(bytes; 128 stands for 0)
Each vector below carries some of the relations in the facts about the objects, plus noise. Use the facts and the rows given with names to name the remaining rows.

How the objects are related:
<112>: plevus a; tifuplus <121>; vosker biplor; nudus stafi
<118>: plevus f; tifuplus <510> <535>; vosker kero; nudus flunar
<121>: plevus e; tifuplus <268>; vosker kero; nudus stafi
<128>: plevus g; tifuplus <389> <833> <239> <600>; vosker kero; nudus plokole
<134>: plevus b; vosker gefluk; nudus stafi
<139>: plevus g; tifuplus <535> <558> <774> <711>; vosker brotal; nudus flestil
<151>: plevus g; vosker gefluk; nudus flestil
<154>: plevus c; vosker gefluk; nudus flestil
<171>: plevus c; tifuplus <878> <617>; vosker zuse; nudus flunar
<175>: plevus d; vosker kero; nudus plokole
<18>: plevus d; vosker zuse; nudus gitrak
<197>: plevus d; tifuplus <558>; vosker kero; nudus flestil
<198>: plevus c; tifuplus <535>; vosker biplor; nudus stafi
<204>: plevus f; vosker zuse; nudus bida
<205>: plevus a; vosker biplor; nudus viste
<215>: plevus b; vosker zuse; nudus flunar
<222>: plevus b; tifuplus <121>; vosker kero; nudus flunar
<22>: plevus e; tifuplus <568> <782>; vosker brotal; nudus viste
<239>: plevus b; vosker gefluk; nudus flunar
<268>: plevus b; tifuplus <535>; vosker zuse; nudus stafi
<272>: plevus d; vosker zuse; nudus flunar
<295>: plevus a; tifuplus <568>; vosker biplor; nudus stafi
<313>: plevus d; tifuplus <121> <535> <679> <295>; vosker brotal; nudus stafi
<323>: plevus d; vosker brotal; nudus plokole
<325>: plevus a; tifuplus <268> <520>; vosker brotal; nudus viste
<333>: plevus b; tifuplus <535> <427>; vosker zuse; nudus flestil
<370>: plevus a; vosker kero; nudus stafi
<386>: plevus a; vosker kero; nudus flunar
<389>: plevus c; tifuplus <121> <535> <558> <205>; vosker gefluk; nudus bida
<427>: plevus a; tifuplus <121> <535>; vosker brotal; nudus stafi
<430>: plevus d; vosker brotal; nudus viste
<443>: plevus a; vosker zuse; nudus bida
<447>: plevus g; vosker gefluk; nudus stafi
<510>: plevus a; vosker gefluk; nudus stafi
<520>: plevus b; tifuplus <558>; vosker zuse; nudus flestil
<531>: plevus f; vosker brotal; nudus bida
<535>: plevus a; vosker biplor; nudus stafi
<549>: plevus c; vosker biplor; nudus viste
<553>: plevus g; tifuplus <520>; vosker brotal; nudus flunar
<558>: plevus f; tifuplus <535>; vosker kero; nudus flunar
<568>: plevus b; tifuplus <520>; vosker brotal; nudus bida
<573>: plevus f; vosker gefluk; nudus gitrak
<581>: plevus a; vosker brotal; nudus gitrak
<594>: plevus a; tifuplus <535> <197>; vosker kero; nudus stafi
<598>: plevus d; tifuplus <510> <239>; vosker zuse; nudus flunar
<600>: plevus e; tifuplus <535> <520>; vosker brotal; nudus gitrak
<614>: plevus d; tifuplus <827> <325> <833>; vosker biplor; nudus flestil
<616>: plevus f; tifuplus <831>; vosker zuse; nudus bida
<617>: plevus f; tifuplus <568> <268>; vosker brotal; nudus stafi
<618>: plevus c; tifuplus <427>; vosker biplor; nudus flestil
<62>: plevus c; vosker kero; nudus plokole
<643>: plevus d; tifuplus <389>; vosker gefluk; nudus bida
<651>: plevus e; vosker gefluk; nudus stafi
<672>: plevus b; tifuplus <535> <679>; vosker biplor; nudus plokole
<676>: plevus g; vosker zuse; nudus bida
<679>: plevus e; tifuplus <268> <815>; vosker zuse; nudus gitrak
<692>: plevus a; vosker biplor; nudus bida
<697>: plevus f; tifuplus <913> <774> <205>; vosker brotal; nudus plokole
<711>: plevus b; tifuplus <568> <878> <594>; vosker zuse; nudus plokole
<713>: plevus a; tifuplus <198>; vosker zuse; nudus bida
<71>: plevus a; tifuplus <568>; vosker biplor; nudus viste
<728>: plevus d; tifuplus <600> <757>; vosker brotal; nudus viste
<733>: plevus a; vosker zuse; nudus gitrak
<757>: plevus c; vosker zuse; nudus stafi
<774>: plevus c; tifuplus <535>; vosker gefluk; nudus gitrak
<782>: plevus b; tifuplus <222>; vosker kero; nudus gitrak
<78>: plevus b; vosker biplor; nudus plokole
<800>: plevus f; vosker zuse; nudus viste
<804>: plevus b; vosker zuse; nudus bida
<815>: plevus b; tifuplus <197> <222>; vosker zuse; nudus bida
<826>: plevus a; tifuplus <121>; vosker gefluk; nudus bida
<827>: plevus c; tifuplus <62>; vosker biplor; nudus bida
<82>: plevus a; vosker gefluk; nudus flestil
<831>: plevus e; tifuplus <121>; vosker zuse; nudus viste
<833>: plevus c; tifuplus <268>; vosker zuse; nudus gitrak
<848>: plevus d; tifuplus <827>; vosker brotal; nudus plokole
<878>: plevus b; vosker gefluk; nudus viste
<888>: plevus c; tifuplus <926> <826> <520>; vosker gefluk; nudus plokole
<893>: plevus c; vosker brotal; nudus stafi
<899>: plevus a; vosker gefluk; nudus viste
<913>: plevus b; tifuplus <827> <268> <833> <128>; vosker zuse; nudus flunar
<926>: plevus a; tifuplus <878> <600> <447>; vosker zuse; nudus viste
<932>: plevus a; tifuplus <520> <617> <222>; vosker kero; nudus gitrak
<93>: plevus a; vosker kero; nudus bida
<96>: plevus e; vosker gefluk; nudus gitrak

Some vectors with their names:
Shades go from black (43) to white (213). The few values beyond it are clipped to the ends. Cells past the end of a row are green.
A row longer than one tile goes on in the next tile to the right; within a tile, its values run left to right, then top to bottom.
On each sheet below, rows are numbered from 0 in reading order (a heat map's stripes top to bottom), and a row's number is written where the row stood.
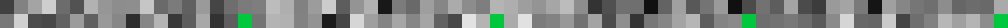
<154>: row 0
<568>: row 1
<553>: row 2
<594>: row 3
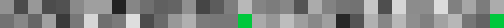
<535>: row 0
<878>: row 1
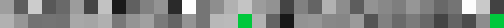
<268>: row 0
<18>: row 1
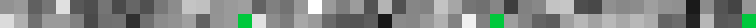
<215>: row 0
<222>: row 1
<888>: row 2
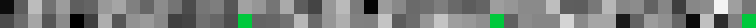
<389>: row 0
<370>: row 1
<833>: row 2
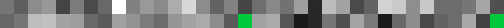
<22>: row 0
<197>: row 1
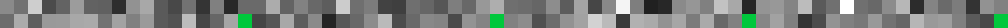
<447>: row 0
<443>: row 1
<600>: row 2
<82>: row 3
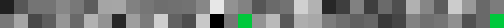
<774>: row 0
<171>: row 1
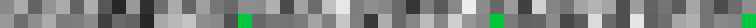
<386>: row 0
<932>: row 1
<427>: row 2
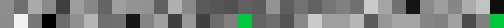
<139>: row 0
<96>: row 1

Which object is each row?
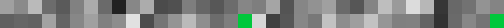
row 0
<510>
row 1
<175>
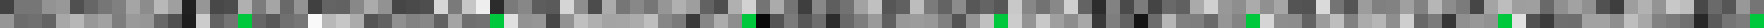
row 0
<62>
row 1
<679>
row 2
<672>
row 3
<531>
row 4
<913>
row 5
<78>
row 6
<323>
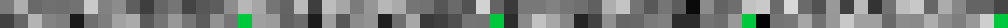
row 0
<692>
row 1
<614>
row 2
<827>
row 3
<617>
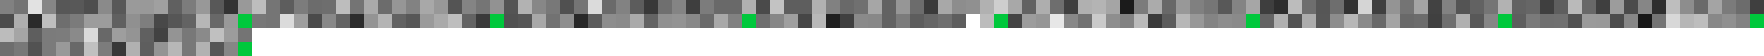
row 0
<893>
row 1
<205>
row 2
<93>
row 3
<815>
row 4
<295>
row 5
<198>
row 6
<118>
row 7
<581>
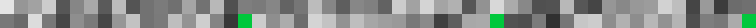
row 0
<325>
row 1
<711>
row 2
<697>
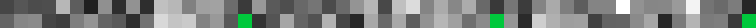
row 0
<558>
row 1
<800>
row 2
<831>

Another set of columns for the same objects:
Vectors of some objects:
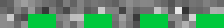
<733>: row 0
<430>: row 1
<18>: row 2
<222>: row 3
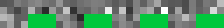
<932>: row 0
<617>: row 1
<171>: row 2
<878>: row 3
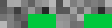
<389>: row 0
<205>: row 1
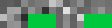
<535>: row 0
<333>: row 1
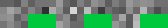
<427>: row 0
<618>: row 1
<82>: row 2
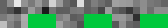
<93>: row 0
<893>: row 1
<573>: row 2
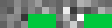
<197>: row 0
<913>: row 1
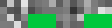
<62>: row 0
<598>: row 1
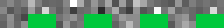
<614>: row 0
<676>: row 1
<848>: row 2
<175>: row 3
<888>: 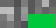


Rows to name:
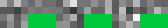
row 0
<151>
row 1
<643>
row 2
<215>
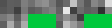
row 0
<22>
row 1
<568>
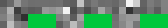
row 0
<782>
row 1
<672>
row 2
<804>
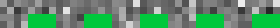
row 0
<139>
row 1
<520>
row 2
<78>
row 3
<549>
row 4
<826>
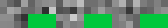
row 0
<198>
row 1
<800>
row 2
<697>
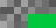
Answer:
<154>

